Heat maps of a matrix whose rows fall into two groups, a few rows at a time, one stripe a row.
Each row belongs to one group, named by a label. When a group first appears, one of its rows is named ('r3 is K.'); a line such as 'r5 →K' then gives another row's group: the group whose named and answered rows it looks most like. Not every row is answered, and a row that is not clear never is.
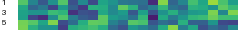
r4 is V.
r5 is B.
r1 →V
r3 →V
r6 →B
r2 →V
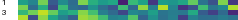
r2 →V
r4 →B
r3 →B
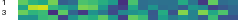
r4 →B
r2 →B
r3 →V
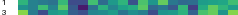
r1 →V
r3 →V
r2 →V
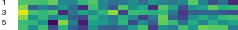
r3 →B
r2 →V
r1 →B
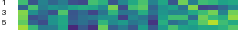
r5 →V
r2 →B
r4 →V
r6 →V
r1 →V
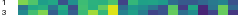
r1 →B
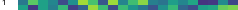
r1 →B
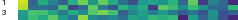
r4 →B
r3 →B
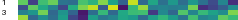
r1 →B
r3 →V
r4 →V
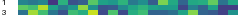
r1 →V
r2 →B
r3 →B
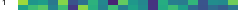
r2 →B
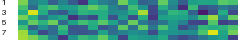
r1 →V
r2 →B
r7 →V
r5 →B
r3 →B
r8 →B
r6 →V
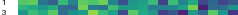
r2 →B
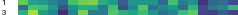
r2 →B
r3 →B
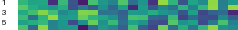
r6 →V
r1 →V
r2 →V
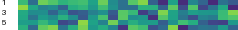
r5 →B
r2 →B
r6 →B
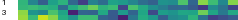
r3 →V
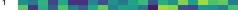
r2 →V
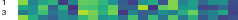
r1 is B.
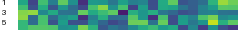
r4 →V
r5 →V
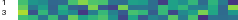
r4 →B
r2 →V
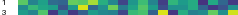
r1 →B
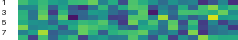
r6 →B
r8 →V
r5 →B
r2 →V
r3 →V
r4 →V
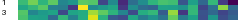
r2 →B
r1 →B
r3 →B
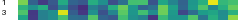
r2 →V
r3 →V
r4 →V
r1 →V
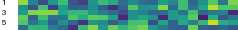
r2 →V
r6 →B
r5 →V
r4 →B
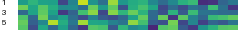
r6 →V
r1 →B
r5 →B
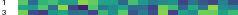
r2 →V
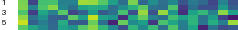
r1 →B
